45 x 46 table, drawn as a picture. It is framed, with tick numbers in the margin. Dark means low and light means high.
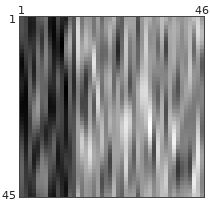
The grain runs up and down. On average the colour sits 50% of the way up the scale. A vertical seam about 30% of the way across splits the table, and the right part is higher.
